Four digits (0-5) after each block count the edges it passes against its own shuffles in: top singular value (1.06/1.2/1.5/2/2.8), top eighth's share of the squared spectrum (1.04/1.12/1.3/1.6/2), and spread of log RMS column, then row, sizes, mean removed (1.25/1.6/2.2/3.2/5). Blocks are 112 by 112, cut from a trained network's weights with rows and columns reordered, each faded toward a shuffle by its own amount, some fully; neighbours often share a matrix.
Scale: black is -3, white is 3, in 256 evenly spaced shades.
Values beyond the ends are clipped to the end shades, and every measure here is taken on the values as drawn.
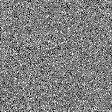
2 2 1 1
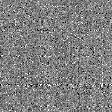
3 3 1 2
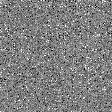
2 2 0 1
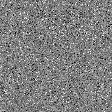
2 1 0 1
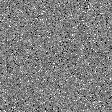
0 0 0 0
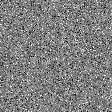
1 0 0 0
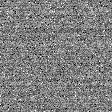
2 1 0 0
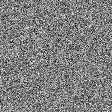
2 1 0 0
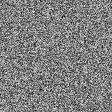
1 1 0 1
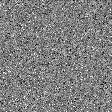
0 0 0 0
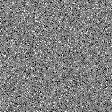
3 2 0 1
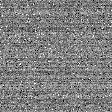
3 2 1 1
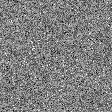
0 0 0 0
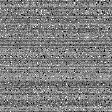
4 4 2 2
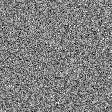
0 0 0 0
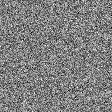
0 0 0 0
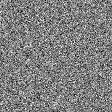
2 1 0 0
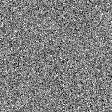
2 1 0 0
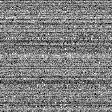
5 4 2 2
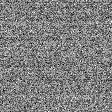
2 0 0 0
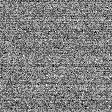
3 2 0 0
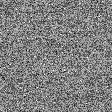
1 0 0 0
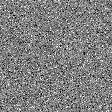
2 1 0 0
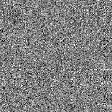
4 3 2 2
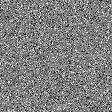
1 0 0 0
